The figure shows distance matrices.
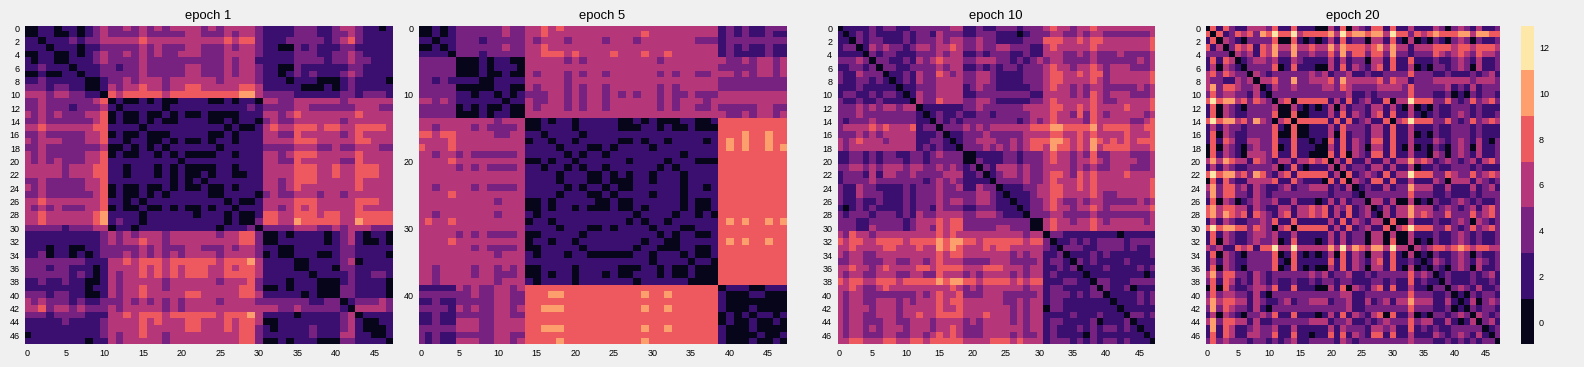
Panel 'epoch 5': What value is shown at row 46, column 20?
8
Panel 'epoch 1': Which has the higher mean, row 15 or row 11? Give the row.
15
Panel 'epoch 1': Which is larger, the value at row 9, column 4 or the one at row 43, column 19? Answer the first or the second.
the second
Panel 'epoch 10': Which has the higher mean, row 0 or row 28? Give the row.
0
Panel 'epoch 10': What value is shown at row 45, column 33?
2
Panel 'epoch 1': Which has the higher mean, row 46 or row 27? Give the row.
27
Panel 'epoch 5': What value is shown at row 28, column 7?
6
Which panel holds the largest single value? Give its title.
epoch 20
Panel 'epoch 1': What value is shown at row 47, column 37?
2
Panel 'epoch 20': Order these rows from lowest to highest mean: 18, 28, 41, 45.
18, 45, 41, 28
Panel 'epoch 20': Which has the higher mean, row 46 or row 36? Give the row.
46
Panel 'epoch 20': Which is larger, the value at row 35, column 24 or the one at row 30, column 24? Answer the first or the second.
the first
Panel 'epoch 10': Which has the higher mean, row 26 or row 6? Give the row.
6
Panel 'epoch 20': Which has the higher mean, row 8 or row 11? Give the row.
11
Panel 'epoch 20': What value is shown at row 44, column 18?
6
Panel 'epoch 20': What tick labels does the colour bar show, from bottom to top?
0, 2, 4, 6, 8, 10, 12
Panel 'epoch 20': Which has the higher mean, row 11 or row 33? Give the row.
33
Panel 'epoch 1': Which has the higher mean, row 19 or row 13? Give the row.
19
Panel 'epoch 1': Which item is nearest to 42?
41
